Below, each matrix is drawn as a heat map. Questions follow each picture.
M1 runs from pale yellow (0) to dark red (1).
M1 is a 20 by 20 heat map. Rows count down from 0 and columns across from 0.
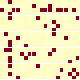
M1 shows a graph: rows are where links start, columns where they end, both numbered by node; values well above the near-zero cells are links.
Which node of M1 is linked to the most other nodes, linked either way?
node 2
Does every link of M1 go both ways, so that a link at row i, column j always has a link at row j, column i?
yes
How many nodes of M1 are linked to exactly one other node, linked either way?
5
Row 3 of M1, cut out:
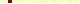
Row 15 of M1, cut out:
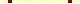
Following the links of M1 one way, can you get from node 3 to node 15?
yes
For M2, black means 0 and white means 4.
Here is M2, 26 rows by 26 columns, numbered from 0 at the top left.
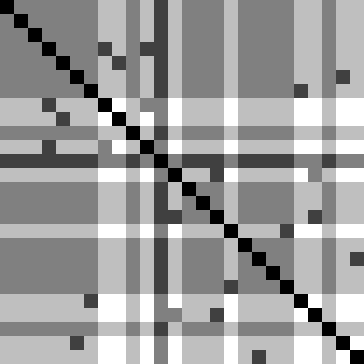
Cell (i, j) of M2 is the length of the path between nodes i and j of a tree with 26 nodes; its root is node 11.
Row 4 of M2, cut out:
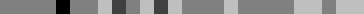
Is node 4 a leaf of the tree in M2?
no
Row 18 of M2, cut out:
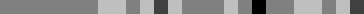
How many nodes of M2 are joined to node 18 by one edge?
2
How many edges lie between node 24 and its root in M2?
2
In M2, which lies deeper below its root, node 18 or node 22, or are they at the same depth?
node 22
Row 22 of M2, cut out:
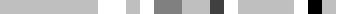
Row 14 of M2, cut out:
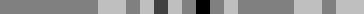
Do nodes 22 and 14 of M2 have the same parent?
no
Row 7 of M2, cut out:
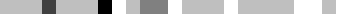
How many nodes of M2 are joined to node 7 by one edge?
1
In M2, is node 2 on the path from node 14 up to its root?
no
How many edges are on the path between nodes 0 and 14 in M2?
2
